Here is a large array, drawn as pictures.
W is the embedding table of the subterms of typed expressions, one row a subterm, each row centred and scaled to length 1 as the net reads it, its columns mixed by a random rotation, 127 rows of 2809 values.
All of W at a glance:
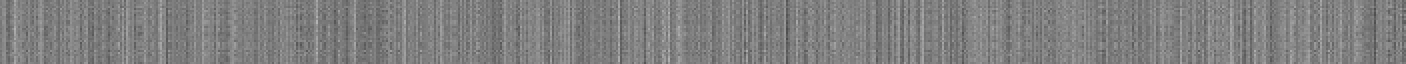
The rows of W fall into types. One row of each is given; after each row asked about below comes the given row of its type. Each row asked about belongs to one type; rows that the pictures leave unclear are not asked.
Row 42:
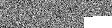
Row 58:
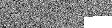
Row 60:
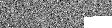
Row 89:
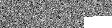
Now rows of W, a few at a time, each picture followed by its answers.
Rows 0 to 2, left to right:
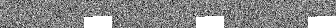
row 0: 42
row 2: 60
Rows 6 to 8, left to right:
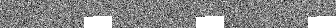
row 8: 60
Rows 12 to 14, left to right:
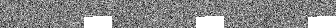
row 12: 42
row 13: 89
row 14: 58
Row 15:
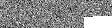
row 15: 42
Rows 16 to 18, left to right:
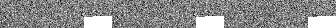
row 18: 58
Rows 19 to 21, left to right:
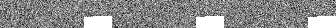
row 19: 60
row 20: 58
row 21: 58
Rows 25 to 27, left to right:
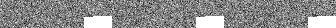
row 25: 89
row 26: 89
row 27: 58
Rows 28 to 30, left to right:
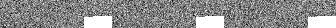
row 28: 58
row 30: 60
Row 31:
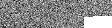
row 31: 58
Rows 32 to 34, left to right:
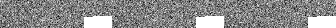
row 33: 89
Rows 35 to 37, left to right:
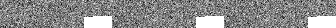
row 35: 42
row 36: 89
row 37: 89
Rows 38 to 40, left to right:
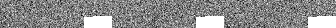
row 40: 58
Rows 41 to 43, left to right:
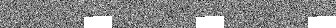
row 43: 58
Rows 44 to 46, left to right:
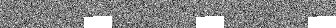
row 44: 89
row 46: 58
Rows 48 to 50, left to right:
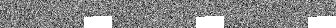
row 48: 60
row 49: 89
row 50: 42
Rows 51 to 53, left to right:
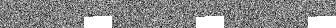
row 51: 58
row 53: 60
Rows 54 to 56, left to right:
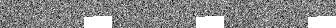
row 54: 89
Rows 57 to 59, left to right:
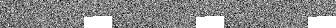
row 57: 60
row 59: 58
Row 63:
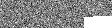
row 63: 89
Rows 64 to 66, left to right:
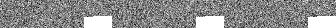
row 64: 89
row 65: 60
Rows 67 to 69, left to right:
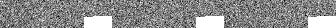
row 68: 89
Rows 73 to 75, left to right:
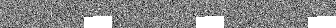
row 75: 89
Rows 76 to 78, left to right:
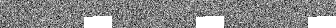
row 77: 60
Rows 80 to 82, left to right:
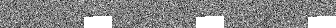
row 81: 58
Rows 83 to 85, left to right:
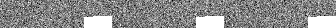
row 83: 89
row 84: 60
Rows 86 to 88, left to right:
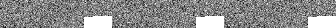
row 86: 58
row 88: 58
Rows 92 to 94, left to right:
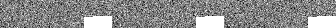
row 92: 42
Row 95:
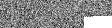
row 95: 60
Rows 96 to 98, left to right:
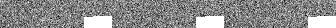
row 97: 58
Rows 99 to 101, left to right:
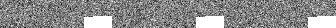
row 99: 42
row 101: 89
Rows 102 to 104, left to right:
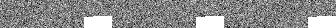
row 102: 89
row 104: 58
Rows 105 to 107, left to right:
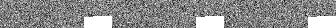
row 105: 58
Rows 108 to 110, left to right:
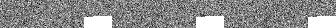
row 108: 89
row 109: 58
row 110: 58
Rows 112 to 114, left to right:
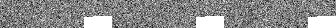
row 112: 89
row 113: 58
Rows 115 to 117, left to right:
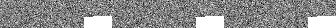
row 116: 89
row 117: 89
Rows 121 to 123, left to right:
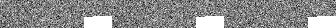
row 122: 89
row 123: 89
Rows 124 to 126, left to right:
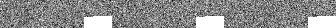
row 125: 60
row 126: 58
